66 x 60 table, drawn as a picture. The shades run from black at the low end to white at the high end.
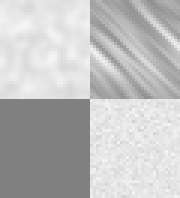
The table splits into 2 rows of 2 panels. Panel 1,1: very high, blotchy, faint in contrast. Panel 1,2: high, slanting down to the right. Panel 2,1: middling, flat. Panel 2,2: very high, fine-grained, faint in contrast.
